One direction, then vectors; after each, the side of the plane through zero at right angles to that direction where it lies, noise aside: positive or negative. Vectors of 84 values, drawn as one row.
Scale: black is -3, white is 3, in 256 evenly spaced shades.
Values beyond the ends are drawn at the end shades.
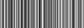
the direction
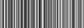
positive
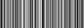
negative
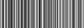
positive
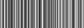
positive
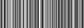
negative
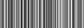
positive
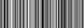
negative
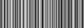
negative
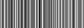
positive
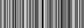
negative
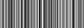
positive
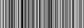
positive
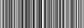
positive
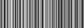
negative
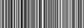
positive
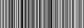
positive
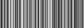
negative
